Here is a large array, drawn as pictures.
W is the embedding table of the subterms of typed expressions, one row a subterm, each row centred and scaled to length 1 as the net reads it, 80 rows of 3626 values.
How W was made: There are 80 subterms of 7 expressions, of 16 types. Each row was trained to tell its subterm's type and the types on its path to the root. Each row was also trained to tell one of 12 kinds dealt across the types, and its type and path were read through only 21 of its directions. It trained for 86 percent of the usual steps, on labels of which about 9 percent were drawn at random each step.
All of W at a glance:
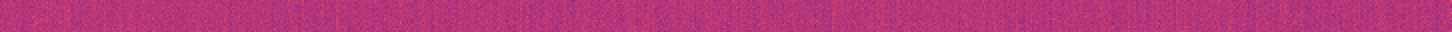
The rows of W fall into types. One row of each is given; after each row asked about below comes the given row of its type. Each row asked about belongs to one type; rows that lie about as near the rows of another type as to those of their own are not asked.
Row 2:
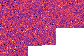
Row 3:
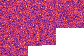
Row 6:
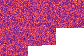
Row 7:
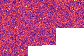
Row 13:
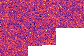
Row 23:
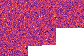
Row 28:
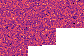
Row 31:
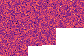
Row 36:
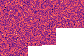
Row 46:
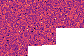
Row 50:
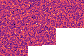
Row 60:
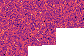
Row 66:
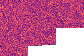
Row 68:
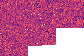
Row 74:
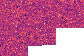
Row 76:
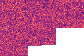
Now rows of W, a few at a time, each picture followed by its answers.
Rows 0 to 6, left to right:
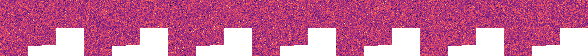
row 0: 36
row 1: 46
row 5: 76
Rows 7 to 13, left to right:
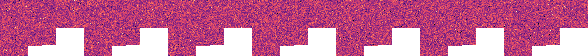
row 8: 60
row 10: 28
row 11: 28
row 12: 31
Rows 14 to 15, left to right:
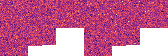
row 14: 3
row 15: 60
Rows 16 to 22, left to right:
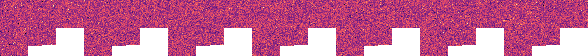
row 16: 31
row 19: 7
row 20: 36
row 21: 28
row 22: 7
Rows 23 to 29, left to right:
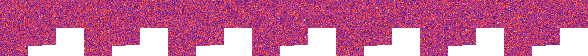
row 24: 74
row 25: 3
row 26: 6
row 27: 31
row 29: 28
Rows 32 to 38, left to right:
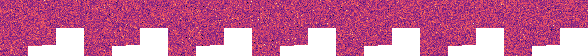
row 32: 36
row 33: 3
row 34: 74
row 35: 6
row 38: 46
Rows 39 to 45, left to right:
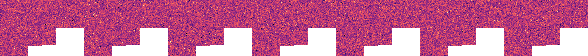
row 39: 3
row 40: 60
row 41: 50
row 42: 68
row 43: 66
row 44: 3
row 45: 36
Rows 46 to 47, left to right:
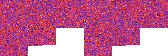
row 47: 76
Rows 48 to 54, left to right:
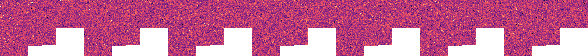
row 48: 46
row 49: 74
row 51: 60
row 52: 7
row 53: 60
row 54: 7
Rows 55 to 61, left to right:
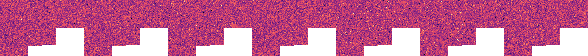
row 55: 31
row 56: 36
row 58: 31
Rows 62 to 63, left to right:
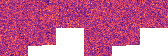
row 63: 50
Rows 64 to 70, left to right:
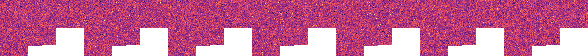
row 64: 46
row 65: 68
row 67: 23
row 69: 46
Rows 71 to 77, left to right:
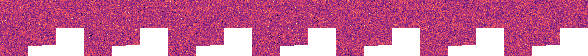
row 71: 74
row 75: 66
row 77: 28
